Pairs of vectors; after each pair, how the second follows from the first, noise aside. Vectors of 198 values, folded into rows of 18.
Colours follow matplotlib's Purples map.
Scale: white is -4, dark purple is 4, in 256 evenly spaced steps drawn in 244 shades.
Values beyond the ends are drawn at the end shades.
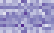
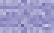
shrunk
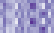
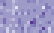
partly zeroed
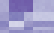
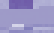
partly zeroed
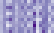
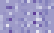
partly zeroed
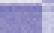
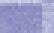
shrunk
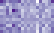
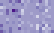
partly zeroed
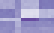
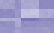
shrunk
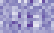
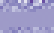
partly zeroed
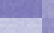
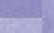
shrunk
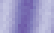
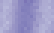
shrunk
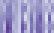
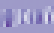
partly zeroed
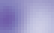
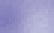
shrunk
